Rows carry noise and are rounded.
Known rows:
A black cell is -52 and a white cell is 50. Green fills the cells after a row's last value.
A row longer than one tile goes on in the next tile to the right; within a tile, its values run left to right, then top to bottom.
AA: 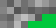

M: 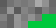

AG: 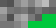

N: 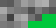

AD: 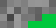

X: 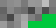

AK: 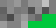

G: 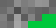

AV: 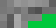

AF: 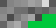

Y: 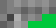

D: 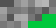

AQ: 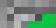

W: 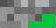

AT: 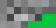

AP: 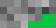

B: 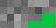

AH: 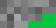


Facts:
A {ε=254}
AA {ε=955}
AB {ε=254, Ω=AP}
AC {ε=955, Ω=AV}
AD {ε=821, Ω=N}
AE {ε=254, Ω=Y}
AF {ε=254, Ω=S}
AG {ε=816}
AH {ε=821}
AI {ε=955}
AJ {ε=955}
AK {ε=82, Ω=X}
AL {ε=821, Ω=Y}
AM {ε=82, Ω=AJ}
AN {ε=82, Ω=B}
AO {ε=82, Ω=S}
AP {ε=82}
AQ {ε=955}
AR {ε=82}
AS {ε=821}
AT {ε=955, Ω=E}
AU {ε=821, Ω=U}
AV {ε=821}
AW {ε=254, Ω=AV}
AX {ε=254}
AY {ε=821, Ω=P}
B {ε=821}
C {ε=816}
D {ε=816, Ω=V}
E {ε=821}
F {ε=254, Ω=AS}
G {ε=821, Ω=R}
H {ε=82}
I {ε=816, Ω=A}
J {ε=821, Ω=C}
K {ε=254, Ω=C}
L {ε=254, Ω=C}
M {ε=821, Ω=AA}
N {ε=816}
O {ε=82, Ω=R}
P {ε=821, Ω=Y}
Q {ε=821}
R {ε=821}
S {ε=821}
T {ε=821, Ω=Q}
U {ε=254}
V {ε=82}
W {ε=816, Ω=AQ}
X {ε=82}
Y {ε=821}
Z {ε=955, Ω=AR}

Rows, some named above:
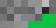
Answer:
O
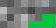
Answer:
C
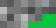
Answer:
C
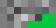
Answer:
Z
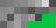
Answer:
AX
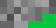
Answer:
AU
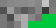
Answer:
AR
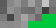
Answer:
AO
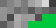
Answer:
U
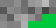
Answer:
AP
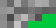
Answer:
AJ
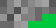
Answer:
AU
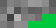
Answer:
E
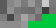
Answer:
AO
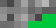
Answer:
I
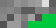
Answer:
AE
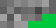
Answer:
AS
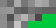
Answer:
AJ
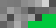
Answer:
A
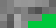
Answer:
AV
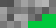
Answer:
D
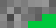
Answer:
AD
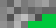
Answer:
AI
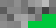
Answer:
AP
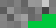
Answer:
AN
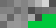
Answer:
AB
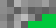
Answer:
AC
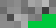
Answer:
V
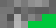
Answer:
R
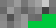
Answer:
AM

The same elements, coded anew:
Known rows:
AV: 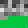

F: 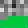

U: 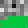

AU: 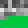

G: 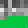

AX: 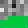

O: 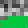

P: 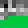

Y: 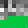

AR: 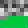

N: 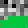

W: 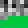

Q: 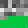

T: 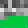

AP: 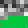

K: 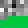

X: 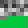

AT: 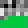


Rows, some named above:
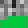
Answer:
AF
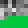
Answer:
S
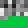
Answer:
AQ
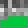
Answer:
G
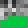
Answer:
S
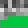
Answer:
M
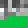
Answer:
J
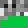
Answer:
AJ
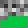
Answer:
V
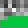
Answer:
B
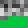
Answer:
O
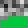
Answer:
AM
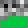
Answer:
AN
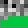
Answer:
AG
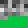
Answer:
AV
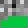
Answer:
AW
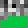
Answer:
D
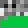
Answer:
AI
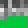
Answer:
G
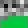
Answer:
AN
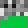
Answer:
AA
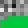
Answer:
AE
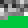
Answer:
AP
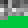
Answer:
R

